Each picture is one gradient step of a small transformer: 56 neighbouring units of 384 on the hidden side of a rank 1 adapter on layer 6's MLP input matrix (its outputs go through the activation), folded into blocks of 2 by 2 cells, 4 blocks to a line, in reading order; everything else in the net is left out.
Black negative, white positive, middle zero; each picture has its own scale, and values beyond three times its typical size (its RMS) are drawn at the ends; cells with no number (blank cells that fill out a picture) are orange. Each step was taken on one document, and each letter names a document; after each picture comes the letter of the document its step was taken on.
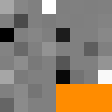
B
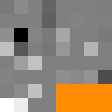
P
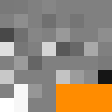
P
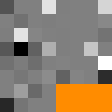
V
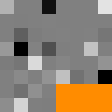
V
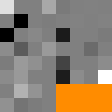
B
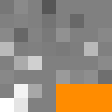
P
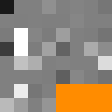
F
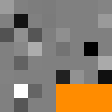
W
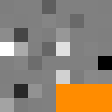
F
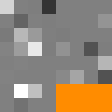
W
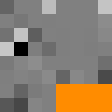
V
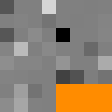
B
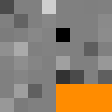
B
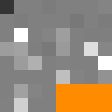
F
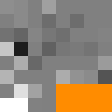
P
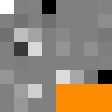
W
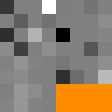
B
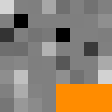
B
